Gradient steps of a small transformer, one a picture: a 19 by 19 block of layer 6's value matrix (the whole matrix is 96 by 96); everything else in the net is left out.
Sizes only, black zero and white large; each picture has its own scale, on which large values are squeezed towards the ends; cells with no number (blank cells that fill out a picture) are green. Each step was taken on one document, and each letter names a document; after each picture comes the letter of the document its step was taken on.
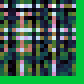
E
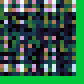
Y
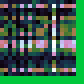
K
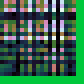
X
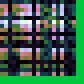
X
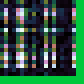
Y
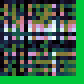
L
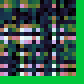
K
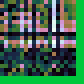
K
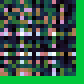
L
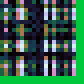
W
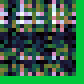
X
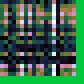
K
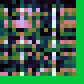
K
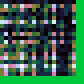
Y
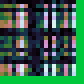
W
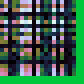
X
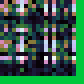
W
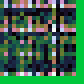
L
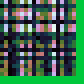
L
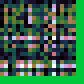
L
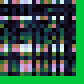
X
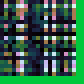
W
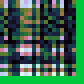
X
